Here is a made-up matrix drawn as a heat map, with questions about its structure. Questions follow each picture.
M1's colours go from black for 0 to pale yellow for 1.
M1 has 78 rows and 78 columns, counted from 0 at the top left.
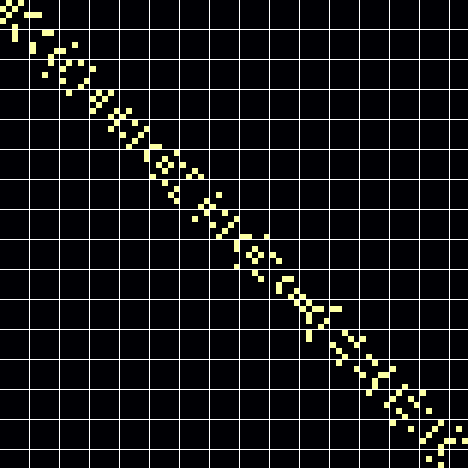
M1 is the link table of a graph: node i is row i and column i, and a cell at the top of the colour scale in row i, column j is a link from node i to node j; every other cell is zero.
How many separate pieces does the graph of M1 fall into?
1
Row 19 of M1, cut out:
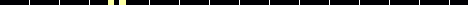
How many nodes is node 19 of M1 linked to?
2
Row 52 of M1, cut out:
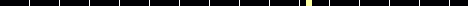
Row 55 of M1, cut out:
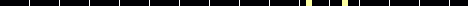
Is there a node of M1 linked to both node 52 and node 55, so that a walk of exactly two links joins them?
yes
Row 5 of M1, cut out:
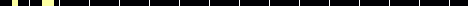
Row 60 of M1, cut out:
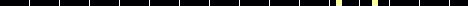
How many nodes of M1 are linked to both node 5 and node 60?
0
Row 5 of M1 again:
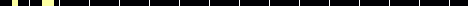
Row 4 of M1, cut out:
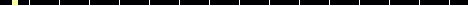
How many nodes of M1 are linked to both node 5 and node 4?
1
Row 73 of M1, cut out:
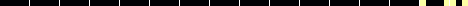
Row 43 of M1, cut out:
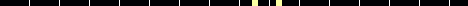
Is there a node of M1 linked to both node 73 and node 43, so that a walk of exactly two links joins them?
no
